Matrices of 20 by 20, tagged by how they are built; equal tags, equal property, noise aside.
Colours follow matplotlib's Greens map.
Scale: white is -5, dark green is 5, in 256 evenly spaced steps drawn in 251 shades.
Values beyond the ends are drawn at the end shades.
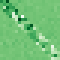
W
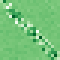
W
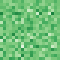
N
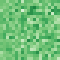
N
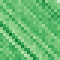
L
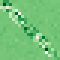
W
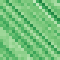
L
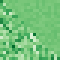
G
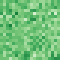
N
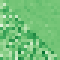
G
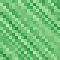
L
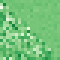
G
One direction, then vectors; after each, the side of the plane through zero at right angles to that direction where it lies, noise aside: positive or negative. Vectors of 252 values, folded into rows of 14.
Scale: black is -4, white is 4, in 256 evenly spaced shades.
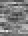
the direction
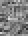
negative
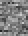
negative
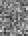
positive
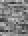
negative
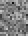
negative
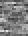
positive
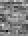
negative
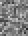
negative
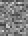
positive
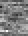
positive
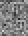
positive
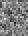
positive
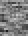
negative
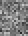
negative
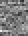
positive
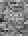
negative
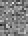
positive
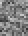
negative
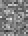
negative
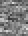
positive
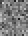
positive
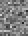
positive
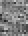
negative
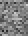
negative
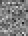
positive
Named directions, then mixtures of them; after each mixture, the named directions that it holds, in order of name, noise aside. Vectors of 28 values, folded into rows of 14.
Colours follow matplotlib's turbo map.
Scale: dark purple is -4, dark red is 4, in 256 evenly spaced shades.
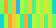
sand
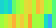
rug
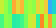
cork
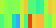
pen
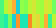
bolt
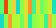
sand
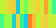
bolt, cork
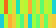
sand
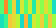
sand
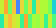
sand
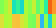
cork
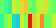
cork, pen, rug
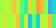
cork, pen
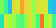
cork, rug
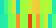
bolt, rug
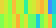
cork, pen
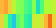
rug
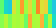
cork, rug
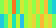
bolt, cork, sand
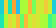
bolt, rug, sand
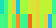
bolt, rug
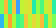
pen, sand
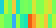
bolt, pen
